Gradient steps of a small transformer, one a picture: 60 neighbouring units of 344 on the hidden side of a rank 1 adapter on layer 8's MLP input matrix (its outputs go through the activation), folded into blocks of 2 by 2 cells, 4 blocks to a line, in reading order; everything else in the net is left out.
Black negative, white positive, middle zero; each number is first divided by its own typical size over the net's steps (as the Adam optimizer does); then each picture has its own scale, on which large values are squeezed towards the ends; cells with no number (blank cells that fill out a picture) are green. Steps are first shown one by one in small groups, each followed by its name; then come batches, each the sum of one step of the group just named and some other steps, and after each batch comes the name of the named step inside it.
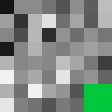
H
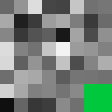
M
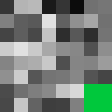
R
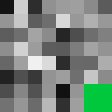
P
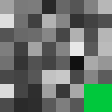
M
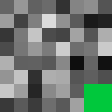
M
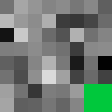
R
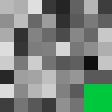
M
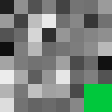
H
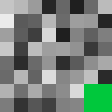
R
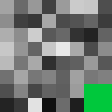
M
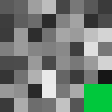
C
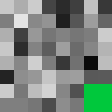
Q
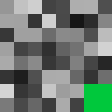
Q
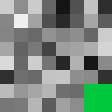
Q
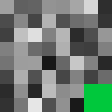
C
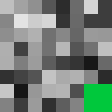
Q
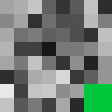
Q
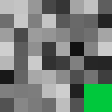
Q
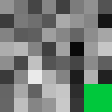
C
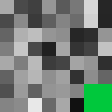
C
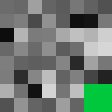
C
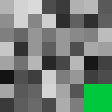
Q
